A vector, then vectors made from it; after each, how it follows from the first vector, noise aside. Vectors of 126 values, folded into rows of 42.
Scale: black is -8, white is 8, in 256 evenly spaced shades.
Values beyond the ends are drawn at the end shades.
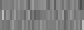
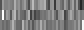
scaled up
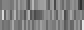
scaled up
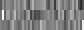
scaled up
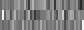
scaled up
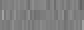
shrunk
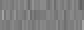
shrunk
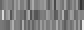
scaled up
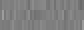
shrunk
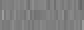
shrunk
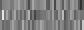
scaled up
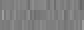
shrunk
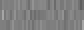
shrunk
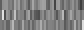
scaled up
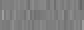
shrunk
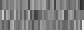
scaled up
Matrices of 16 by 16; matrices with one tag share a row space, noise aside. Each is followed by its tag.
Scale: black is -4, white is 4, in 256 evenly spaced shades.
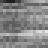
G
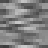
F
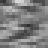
F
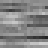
G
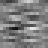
F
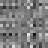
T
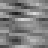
F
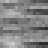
G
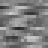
F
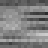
G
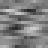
F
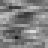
F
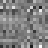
T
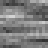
G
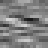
F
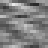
F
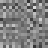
T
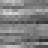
G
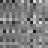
T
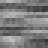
G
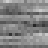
G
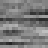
G
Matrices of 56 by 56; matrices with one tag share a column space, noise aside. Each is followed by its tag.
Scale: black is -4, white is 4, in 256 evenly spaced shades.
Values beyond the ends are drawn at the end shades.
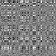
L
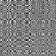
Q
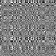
L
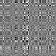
L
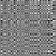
Q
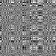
L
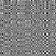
Q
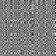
Q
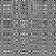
Q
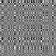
L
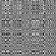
Q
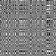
Q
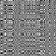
Q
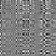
Q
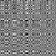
Q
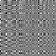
Q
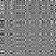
Q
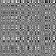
L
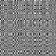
Q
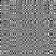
Q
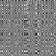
Q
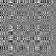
L
